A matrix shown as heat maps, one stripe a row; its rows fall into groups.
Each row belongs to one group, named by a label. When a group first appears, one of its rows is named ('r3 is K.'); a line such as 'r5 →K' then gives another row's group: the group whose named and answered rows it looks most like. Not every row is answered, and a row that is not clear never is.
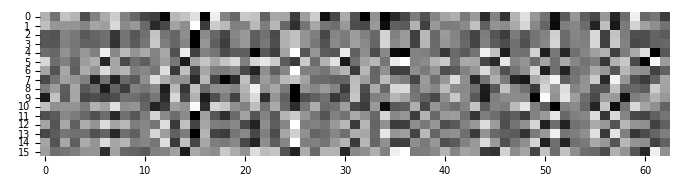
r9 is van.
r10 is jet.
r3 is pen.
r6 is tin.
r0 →jet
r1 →jet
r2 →pen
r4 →tin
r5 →van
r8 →van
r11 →pen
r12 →tin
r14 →tin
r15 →van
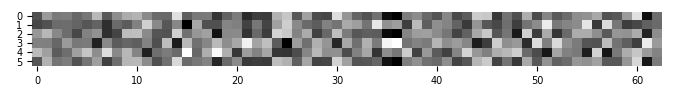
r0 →tin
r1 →pen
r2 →tin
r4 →jet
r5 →tin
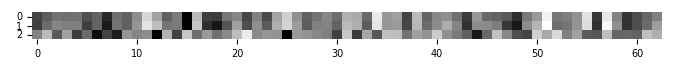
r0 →pen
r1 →pen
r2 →van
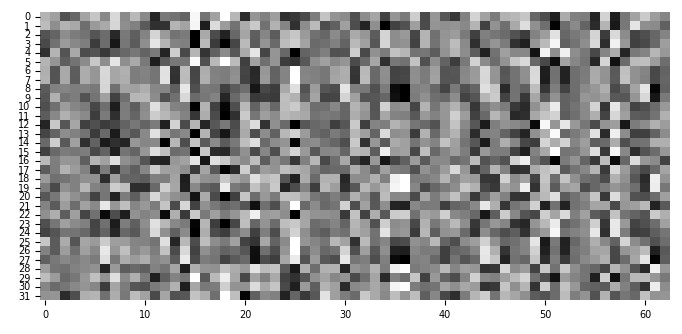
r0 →jet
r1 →jet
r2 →pen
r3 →pen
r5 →jet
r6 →tin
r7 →tin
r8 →tin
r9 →tin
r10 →pen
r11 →pen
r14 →van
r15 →pen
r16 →jet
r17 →pen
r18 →van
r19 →van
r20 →pen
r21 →tin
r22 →van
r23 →pen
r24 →pen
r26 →tin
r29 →jet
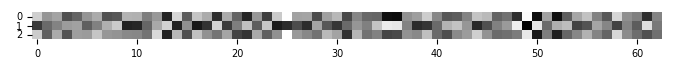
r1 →van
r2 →tin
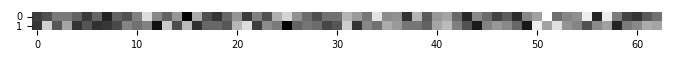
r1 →van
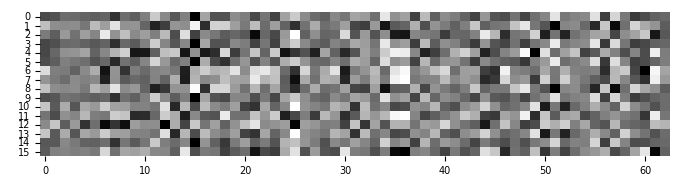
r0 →pen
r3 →pen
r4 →van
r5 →pen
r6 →van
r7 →van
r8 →jet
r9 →pen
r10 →tin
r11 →van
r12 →van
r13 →tin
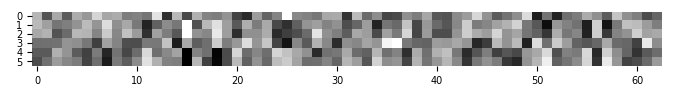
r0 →tin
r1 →jet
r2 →jet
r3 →van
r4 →pen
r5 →pen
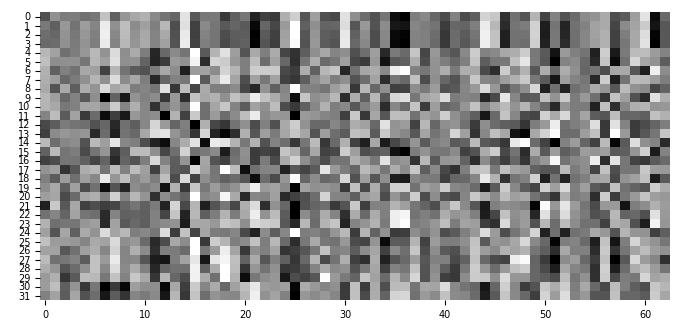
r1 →tin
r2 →tin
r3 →tin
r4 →jet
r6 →van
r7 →jet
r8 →tin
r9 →van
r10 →jet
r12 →pen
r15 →tin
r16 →pen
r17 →jet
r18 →tin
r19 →van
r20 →jet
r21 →van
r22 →van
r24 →tin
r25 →jet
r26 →jet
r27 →jet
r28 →jet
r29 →jet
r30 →van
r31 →van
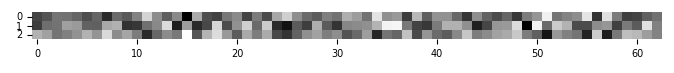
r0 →pen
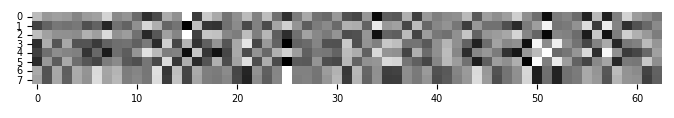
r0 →jet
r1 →pen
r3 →van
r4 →pen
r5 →van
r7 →tin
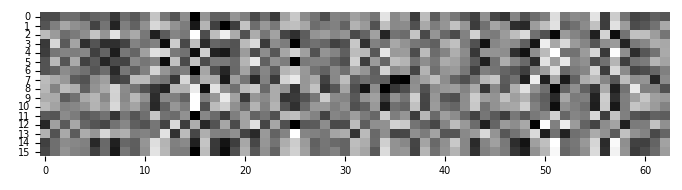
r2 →jet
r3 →van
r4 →pen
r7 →tin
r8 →jet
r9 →jet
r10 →jet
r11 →pen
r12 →van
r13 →tin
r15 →pen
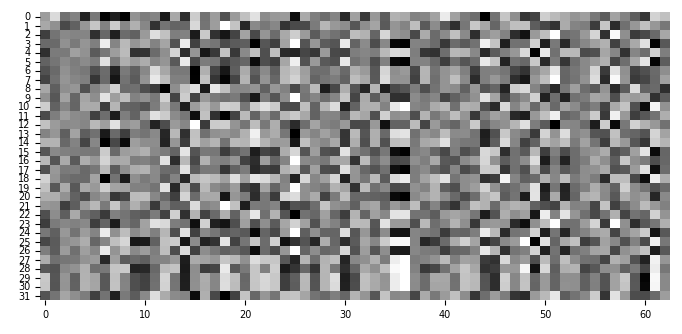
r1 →jet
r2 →pen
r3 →tin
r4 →van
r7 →pen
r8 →jet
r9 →tin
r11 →pen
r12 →jet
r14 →van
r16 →tin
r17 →tin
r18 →van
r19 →tin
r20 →tin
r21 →jet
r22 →van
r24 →tin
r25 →van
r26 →tin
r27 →van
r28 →van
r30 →van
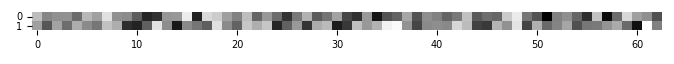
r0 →jet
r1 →van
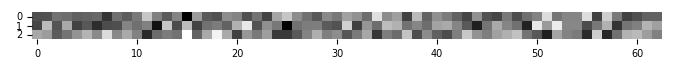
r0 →pen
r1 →van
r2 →jet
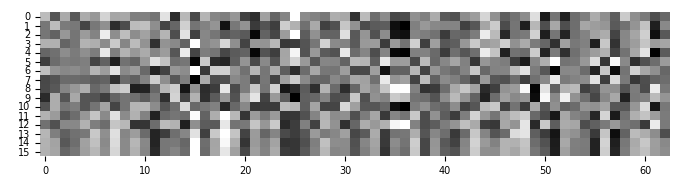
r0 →tin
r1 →tin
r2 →tin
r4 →tin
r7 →pen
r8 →van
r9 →van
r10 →tin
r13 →jet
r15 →jet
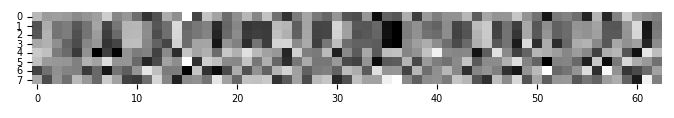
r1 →tin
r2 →tin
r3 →tin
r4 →van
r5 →jet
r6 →pen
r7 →van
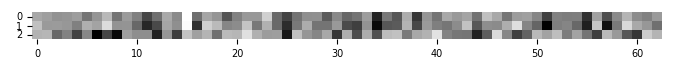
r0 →jet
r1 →jet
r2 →van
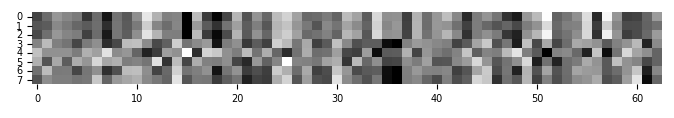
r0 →pen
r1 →pen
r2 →pen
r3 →tin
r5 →tin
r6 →tin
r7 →tin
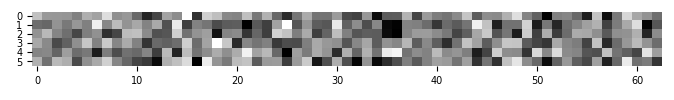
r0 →jet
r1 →tin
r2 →tin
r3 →jet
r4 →van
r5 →jet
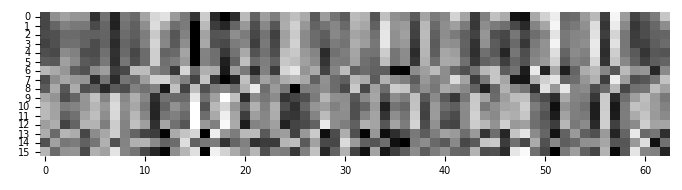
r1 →pen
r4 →pen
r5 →pen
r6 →tin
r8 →van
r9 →jet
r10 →jet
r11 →jet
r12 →jet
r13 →jet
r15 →jet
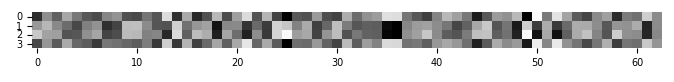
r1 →tin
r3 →van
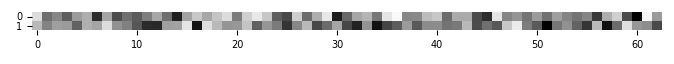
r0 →van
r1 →jet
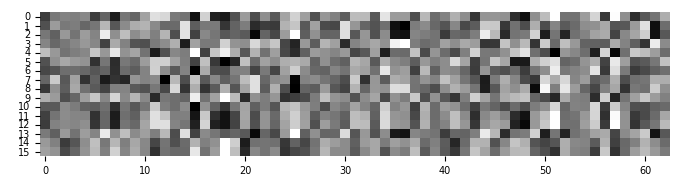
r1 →tin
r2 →tin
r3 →van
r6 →pen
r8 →van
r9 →jet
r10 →pen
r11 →pen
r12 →pen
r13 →tin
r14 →jet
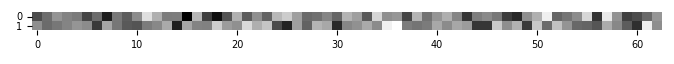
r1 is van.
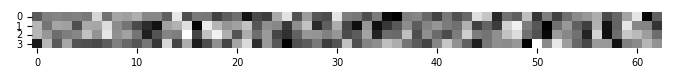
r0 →tin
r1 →jet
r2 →jet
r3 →van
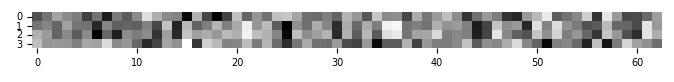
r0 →pen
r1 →van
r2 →van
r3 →jet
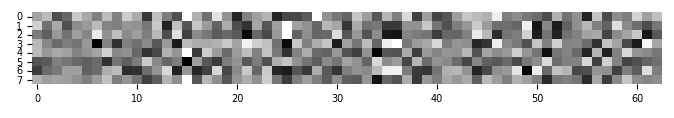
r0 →jet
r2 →tin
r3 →van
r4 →jet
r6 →van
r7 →jet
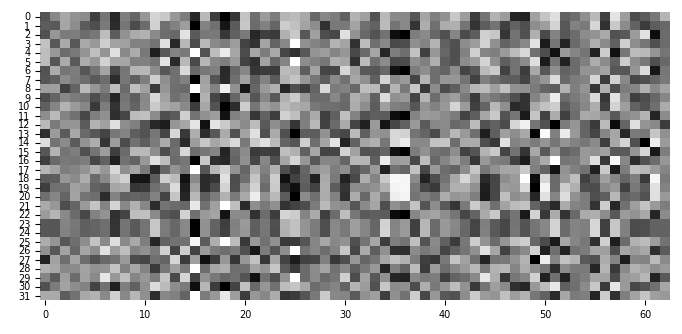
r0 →pen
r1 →pen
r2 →tin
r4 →jet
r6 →tin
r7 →pen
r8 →jet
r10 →pen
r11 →tin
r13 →van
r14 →van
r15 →tin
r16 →pen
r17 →jet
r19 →van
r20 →van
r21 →jet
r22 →tin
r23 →pen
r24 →pen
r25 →jet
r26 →tin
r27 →van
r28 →jet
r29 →tin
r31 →jet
